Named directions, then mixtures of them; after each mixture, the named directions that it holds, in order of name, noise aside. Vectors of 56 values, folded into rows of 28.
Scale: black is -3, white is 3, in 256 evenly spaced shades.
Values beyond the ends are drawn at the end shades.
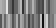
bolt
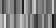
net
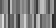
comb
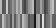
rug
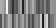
bolt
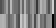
comb, net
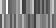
bolt, rug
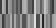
rug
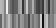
bolt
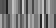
bolt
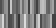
comb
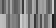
comb, net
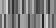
bolt, comb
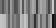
comb, net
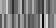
bolt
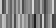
net, rug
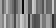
bolt, net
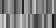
net
